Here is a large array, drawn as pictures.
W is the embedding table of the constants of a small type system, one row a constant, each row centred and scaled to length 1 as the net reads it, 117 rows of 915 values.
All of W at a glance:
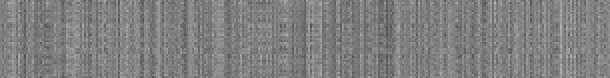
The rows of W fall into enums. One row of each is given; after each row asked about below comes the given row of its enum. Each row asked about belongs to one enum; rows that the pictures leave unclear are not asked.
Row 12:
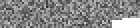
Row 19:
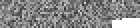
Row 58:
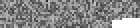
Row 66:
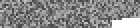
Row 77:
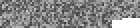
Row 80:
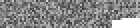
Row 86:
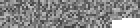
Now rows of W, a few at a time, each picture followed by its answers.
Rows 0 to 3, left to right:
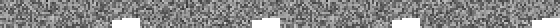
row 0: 58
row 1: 12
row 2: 58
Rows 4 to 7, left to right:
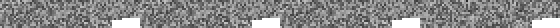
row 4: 66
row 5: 66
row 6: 66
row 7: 58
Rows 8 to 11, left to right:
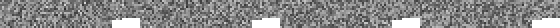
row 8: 19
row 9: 12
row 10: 66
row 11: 77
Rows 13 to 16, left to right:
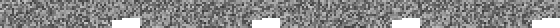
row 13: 66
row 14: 77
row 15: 86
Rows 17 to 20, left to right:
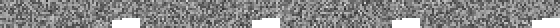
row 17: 58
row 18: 80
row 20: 66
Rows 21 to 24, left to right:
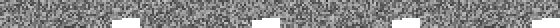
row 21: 86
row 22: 66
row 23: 58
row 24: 86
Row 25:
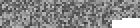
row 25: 77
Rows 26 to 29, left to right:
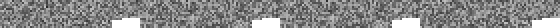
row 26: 12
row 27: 58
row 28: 58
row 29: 66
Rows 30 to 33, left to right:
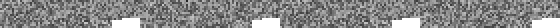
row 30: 66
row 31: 58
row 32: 66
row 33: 86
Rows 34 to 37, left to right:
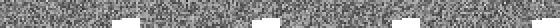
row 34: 80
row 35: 58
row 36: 77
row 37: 19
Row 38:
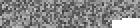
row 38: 77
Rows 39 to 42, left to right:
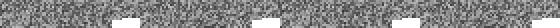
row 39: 77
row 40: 86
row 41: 77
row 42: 86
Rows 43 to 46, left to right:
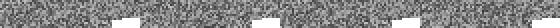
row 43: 66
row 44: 86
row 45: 66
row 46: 77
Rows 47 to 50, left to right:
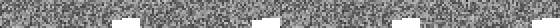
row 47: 77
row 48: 66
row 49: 77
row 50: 58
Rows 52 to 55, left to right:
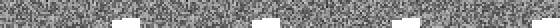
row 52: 58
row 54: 12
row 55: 77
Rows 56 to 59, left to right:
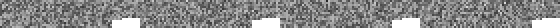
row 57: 80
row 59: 19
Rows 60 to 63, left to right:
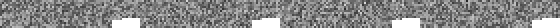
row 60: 77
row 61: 80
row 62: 19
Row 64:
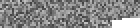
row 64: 66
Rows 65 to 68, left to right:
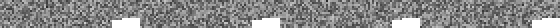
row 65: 12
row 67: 58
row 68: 77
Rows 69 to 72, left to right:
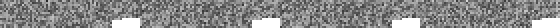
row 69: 58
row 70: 77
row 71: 77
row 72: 80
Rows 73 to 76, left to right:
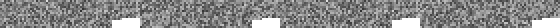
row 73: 80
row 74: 77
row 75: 80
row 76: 66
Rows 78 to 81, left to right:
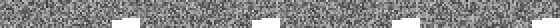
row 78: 12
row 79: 80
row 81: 58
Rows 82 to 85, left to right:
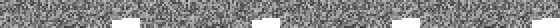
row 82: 86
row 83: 58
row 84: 86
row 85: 86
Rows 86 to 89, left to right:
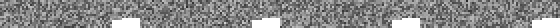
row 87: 12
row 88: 77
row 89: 58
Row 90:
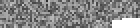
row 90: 58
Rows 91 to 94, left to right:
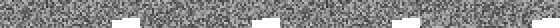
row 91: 12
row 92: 66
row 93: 12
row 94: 77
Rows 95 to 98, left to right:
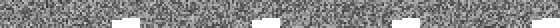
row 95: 12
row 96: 58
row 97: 77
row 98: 86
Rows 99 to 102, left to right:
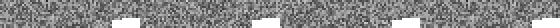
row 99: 58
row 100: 80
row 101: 66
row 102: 58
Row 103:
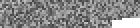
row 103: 66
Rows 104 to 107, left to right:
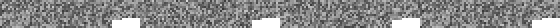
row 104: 77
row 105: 80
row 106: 86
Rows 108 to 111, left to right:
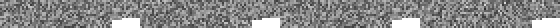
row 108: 86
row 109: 66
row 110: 86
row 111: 19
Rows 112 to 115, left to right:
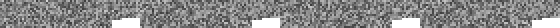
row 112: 80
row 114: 86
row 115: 66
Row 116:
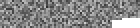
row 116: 12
